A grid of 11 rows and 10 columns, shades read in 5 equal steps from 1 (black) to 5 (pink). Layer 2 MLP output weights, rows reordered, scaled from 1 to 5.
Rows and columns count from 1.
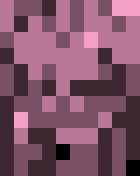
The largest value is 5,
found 4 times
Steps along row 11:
up down same up same same down up down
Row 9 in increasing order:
2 2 2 2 2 3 4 4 4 4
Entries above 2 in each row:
9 9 10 8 8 4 8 7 5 5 5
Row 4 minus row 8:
0 -1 1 1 1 1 1 -2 2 2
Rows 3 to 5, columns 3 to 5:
4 4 3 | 4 4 4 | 4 3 4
